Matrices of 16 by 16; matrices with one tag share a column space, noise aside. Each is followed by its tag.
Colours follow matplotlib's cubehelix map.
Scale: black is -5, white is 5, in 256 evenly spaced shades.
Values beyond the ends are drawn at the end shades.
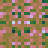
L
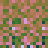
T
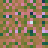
L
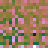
T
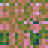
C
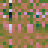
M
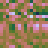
M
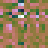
M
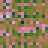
L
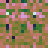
M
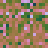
M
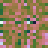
C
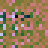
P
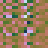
L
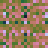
L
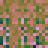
T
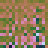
T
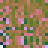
T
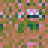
M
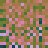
T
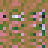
P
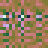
P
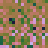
T
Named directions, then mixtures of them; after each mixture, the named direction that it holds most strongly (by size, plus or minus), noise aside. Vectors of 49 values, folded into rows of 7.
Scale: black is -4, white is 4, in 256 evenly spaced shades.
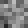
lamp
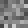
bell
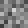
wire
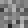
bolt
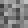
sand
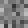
bell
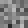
bolt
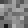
lamp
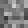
bell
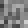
sand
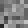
bell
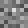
wire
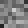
wire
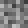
sand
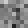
sand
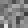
bell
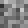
sand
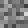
bell
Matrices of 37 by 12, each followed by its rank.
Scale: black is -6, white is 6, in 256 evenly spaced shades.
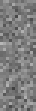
full rank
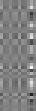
one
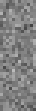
full rank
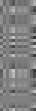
one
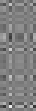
one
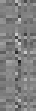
two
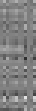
two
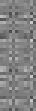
two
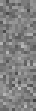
full rank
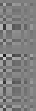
one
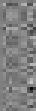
two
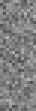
full rank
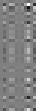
one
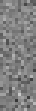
full rank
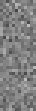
full rank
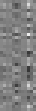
two
